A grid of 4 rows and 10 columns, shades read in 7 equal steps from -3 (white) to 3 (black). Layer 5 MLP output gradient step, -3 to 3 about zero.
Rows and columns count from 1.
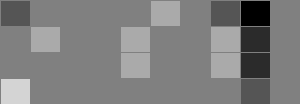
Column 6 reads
-1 0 0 0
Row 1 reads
1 0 0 0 0 -1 0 1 3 0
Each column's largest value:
1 0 0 0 0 0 0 1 3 0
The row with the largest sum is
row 1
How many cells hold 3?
1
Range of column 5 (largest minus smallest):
1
